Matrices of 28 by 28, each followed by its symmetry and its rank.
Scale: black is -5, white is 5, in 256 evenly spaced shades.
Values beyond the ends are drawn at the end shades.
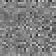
neither, rank five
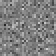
neither, rank five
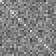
symmetric, rank five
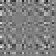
antisymmetric, rank two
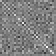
symmetric, rank five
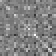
symmetric, rank five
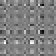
antisymmetric, rank two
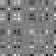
symmetric, rank two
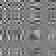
antisymmetric, rank two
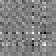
symmetric, rank two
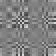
symmetric, rank two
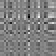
neither, rank two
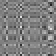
neither, rank two
